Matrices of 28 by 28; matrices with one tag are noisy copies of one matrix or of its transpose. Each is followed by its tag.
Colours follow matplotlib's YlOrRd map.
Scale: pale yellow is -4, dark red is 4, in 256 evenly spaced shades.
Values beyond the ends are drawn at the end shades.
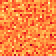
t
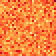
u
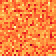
t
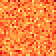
u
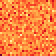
u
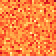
u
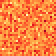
t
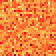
t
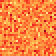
t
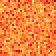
u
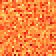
t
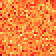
u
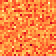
t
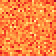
u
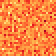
t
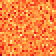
u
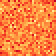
u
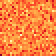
u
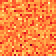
t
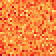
u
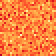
u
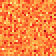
t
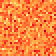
t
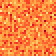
t
